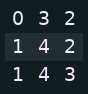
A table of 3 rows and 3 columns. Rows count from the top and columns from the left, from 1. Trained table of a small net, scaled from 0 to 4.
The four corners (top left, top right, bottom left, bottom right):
0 2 1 3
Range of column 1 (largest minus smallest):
1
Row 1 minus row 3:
-1 -1 -1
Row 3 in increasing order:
1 3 4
